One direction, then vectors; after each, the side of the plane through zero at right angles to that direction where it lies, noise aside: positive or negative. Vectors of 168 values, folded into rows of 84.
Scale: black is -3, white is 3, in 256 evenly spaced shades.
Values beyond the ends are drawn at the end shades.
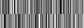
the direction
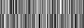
negative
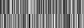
positive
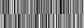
positive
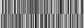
positive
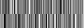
positive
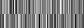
negative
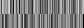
negative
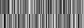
positive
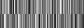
negative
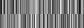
negative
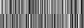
negative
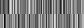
positive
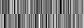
positive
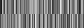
negative
